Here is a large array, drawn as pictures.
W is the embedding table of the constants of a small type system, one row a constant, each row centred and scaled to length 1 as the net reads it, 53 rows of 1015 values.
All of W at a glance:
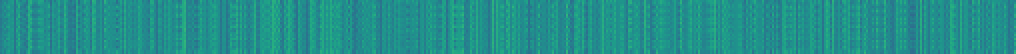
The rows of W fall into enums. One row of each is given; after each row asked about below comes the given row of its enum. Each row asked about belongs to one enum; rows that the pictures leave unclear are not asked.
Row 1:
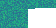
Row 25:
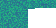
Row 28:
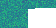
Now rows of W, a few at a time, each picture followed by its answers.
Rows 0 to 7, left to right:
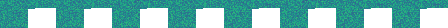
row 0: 1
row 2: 28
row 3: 1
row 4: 25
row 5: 28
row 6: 25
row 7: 25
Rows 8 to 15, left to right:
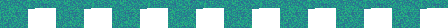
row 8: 25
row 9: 1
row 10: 1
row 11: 28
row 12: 1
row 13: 25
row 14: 25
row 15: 25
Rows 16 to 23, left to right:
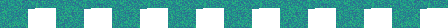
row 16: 28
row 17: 25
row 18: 1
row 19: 1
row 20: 1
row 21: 25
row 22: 1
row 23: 28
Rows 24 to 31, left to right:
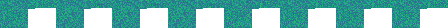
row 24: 1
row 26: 25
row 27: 25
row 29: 1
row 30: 1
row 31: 1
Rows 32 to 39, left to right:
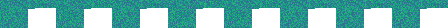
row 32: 25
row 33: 1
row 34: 25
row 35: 28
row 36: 1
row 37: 25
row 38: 25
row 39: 25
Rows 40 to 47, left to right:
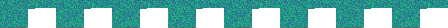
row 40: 1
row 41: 28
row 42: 28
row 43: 25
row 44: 28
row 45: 25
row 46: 1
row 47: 28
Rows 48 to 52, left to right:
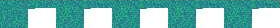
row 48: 1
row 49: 25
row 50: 25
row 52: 25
